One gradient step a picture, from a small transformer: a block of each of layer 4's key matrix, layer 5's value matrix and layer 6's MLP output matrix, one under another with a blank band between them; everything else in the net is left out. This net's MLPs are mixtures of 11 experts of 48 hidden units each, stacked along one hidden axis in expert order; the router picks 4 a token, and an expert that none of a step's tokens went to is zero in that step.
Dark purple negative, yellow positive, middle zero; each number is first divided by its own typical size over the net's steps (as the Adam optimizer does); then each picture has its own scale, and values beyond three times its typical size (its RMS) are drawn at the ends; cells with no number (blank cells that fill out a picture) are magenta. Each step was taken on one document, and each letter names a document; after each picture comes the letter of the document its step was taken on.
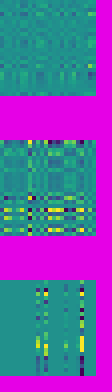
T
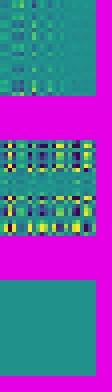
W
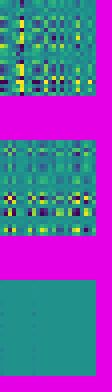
W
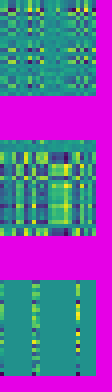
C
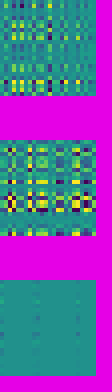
W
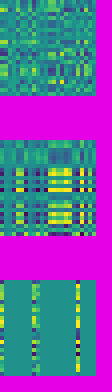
C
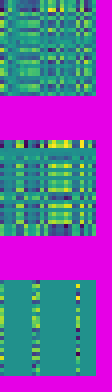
C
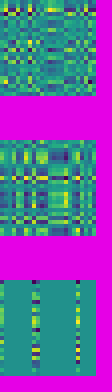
C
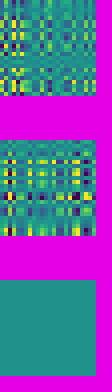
W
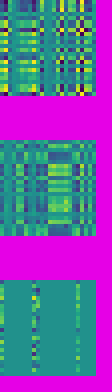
C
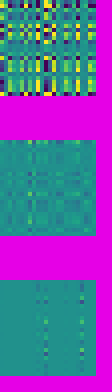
T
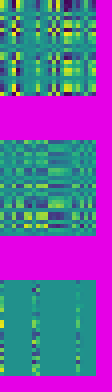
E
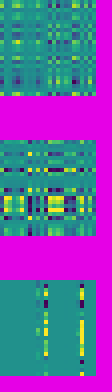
T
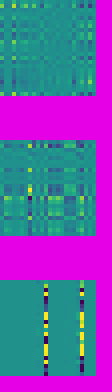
T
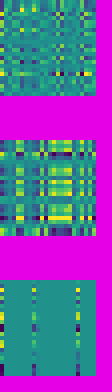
C
